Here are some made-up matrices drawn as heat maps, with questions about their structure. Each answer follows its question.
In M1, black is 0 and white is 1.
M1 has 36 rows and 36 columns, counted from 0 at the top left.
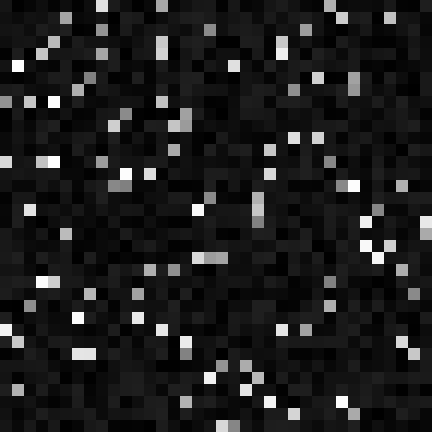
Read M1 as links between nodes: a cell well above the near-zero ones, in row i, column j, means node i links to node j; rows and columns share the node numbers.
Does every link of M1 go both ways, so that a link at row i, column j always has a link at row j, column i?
yes
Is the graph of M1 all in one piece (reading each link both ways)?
yes
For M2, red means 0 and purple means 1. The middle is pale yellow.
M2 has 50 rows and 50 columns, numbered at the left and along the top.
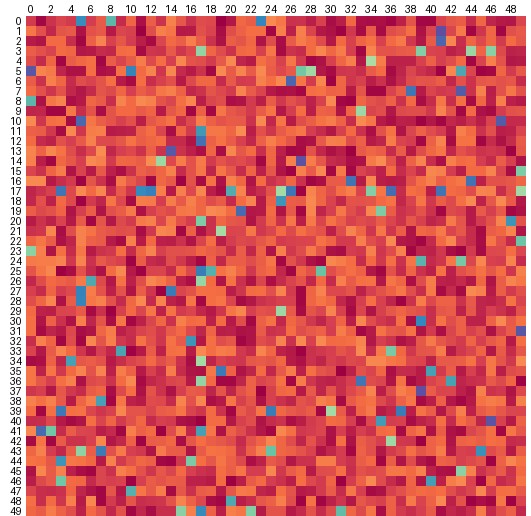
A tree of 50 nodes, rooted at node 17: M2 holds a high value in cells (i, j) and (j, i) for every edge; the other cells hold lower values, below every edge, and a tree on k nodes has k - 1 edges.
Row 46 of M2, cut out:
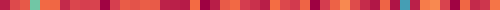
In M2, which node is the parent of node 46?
3
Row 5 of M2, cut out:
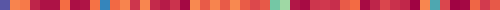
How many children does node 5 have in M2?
4
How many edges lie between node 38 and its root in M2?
6
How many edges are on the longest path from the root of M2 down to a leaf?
8
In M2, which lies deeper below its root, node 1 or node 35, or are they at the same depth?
node 35
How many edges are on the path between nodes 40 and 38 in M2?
7
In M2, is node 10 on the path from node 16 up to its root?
no
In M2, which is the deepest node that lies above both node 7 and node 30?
39
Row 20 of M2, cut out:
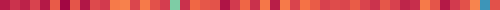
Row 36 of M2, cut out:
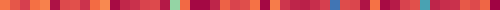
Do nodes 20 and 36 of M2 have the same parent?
yes
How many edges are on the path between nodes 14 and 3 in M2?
6
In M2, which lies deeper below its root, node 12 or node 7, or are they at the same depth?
node 7
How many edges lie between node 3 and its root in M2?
1
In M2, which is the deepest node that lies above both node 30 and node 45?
39
